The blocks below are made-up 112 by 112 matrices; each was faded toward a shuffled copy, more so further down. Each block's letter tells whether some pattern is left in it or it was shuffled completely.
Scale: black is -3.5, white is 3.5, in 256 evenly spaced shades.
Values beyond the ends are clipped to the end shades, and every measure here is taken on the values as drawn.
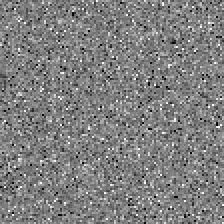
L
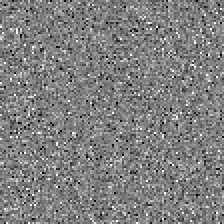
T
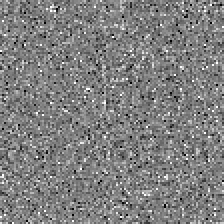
T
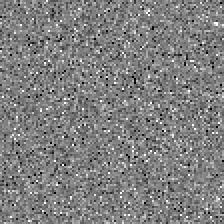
L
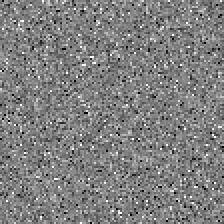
L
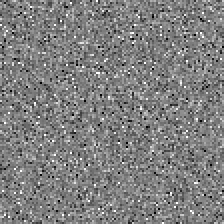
L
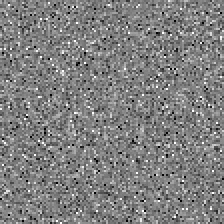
T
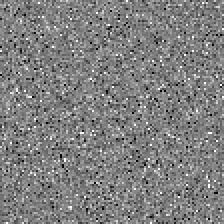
L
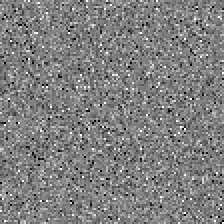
L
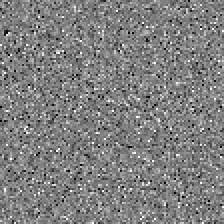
T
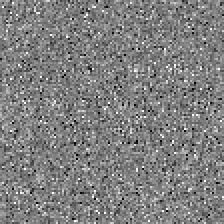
T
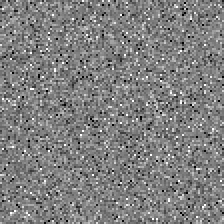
L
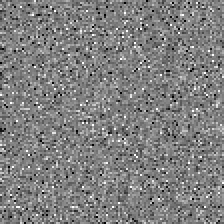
T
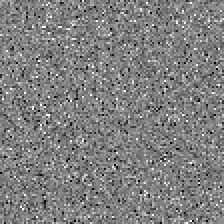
L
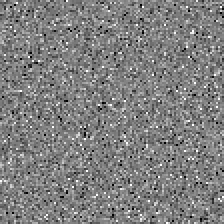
L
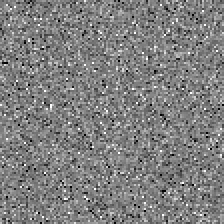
L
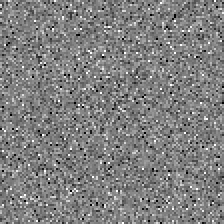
L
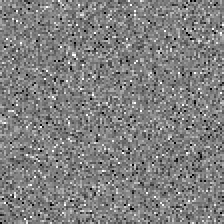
L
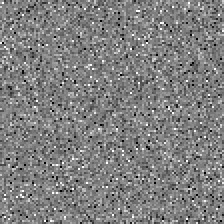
L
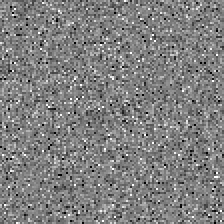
T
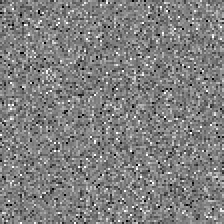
L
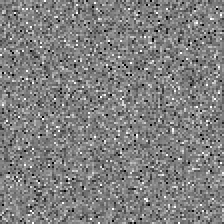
L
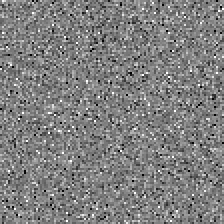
L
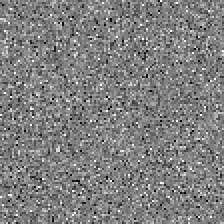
T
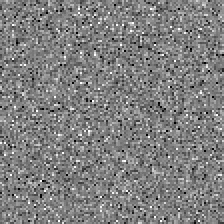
L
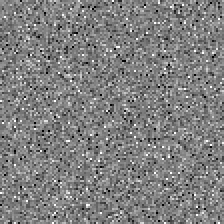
L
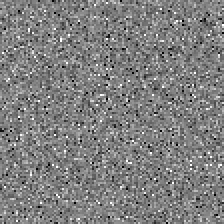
T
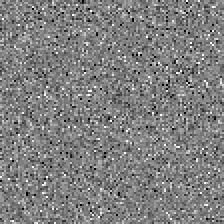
T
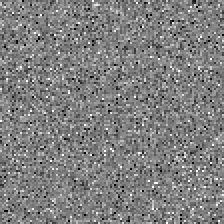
L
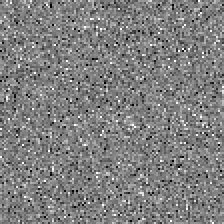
L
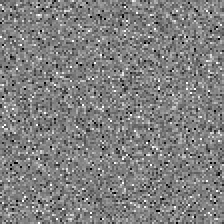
T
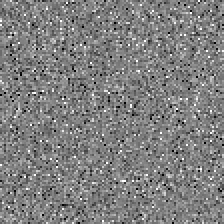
T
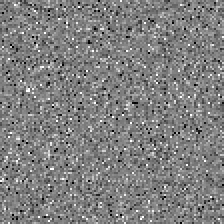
T
